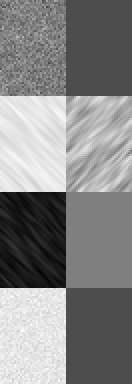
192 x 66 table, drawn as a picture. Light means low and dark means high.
The table splits into 4 rows of 2 panels. Panel 1,1: middling, fine-grained. Panel 1,2: high, flat. Panel 2,1: very low, slanting down to the right, faint in contrast. Panel 2,2: low, slanting up to the right. Panel 3,1: very high, slanting down to the right, faint in contrast. Panel 3,2: middling, flat. Panel 4,1: very low, fine-grained, faint in contrast. Panel 4,2: high, flat.
